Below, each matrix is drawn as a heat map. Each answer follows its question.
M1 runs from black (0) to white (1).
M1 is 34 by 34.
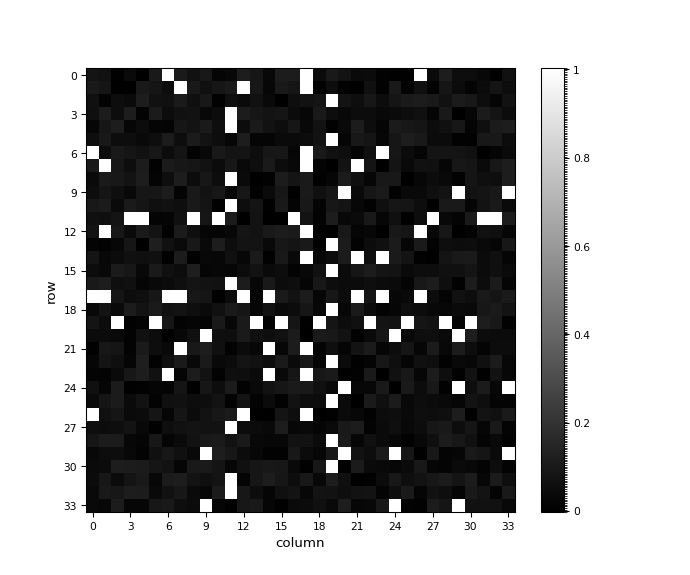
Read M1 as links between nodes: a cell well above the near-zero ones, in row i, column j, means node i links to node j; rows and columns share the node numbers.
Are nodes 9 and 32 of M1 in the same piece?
no
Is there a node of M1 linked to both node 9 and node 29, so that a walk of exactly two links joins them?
yes
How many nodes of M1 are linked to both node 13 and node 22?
1
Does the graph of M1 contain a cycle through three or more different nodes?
yes
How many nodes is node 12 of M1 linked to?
3
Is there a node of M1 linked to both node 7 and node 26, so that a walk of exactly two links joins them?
yes
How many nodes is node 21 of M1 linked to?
3
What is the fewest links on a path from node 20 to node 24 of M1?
1
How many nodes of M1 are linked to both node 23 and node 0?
2
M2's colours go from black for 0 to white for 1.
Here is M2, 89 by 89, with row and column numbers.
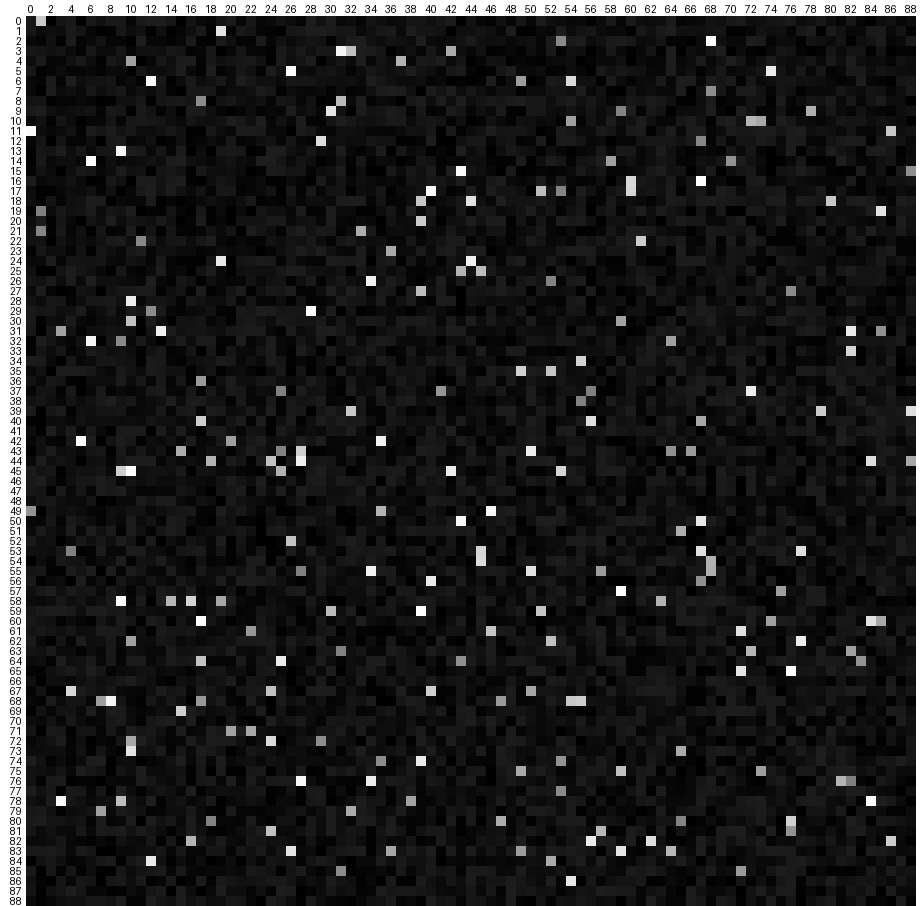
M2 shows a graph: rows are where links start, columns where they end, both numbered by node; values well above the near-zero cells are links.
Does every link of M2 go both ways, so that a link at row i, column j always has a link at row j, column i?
no
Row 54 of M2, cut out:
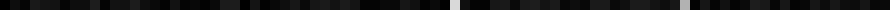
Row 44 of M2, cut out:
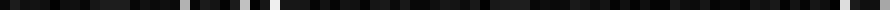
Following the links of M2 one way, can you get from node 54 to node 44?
yes
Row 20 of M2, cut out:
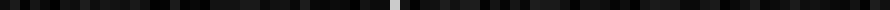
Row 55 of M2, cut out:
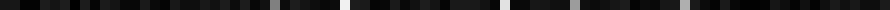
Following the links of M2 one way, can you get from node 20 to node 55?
yes
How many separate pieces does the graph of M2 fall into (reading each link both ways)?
3
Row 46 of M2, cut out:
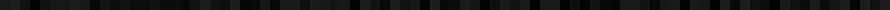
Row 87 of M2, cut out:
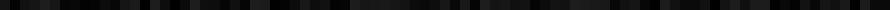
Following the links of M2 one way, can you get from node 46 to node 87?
no
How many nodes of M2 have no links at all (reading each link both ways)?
2
